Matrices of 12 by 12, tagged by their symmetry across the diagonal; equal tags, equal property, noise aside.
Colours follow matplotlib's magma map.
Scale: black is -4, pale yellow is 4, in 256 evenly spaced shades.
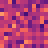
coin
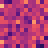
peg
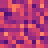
coin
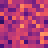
peg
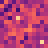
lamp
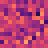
peg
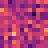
coin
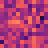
peg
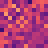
lamp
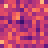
lamp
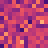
lamp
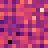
coin
